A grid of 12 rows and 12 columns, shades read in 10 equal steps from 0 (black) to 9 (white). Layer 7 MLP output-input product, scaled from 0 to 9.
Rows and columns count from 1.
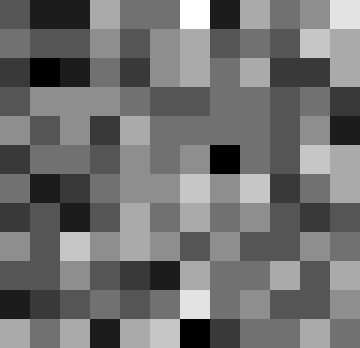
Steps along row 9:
down up down up down down up down same up down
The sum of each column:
40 32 43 45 52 51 63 40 56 39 53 57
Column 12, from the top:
8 6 6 2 1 6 6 3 4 6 5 4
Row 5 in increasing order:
1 2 3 3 4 4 4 4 5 5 5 6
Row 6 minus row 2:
-2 1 1 -2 2 -1 -1 -3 0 0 0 0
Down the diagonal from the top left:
3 3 1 5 6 4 7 4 3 6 3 4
